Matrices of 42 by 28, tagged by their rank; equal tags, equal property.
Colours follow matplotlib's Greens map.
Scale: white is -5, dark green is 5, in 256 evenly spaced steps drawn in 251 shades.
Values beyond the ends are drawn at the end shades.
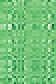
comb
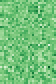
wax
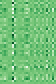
comb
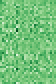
wax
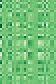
comb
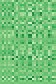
comb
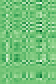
comb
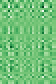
comb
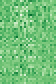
wax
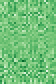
wax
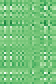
comb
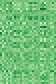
wax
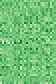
wax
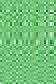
comb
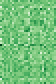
wax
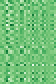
comb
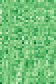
wax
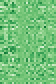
wax
